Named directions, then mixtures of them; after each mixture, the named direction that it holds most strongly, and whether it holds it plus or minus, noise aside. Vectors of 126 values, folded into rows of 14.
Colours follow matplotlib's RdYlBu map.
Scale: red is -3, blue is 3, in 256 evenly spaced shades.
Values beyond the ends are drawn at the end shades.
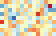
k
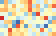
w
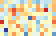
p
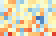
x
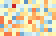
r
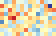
k, minus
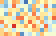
r, plus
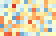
r, plus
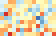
x, plus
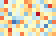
w, plus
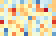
p, plus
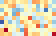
p, minus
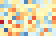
r, plus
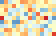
w, plus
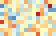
k, plus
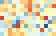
w, plus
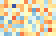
r, minus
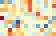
w, plus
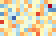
k, plus
